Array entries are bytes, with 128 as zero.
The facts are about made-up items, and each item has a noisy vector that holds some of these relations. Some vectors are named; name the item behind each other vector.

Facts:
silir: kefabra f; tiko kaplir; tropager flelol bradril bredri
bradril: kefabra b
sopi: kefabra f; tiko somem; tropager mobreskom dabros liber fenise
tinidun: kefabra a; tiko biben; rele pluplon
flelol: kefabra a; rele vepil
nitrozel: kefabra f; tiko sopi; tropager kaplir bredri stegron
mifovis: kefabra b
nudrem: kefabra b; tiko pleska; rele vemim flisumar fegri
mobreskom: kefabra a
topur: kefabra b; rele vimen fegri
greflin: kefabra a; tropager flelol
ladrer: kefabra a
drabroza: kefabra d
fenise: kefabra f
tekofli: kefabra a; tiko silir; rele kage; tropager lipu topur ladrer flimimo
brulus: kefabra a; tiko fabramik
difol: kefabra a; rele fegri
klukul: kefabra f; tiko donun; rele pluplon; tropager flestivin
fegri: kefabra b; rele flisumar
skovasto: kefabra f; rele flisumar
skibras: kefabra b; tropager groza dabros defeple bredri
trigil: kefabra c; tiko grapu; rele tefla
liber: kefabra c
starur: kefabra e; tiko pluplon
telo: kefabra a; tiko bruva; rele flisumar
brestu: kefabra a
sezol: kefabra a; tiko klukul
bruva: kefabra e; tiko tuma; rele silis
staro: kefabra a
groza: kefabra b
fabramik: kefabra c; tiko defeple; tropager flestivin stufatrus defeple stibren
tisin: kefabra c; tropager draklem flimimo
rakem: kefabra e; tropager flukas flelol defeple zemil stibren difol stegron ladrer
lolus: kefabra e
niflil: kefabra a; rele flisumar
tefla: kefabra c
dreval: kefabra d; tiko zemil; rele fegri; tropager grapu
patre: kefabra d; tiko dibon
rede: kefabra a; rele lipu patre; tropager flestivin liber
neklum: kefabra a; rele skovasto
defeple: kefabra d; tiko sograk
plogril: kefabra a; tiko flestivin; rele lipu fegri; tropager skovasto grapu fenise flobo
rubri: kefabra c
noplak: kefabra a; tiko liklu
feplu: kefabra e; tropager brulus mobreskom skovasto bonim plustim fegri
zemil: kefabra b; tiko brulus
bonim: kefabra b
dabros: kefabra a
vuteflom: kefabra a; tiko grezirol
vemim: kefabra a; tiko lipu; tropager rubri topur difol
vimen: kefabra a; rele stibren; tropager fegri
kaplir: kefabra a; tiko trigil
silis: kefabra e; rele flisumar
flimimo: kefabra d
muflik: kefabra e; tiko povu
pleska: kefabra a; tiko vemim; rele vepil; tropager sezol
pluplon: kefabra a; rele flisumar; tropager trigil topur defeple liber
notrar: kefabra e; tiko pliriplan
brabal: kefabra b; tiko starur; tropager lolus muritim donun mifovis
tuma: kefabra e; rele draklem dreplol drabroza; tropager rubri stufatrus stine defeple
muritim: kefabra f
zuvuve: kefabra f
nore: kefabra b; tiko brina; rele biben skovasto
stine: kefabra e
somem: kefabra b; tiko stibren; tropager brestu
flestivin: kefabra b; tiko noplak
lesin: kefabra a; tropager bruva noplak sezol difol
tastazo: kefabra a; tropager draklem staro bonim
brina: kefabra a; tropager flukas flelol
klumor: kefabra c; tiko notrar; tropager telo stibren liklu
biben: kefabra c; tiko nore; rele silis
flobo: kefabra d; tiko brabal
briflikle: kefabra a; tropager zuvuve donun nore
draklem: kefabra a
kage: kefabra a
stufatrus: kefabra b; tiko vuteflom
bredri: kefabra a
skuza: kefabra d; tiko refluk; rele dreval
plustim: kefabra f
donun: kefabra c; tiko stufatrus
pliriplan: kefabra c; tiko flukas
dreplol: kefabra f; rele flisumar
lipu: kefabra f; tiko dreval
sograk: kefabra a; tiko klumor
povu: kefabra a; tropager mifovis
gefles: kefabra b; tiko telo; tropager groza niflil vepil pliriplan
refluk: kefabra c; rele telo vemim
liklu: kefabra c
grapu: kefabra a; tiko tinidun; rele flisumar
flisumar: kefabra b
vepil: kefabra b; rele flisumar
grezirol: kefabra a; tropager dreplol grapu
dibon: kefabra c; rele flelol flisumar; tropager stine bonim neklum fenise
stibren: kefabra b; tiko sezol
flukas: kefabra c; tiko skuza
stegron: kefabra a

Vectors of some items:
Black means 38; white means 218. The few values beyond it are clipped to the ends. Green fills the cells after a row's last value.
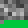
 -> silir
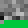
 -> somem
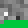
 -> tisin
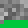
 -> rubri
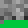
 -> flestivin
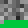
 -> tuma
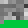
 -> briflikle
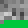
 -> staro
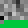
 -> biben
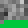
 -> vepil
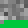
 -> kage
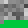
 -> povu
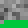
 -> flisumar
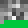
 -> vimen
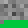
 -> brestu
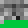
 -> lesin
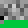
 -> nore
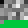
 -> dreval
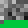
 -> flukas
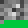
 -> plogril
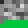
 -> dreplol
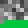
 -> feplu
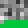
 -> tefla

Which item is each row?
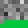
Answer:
niflil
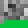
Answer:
pleska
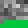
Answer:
skuza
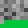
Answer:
topur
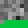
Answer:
skibras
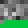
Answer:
sopi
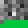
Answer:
klumor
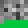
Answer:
drabroza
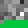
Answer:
patre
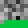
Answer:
tekofli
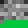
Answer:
flobo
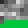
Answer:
brulus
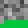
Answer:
rede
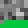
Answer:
stufatrus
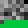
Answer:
pliriplan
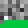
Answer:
donun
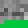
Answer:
silis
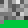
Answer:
lipu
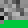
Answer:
tinidun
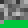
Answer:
klukul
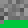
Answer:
vuteflom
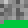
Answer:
refluk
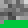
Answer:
bruva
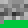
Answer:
lolus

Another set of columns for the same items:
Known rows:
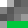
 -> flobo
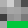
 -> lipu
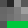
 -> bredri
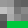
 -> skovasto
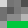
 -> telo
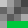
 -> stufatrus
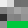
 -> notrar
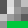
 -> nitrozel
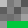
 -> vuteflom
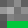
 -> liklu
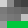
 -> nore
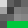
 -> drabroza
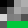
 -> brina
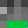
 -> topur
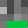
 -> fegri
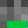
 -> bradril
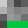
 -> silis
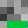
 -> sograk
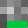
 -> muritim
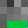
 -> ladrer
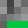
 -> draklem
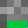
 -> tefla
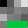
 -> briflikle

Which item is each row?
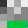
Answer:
fabramik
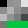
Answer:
tisin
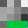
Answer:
feplu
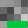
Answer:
zemil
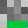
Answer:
brabal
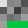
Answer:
sezol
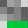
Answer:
plogril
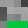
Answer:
flukas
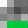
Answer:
grapu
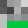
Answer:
vemim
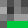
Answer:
flisumar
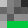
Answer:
stibren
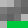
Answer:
flestivin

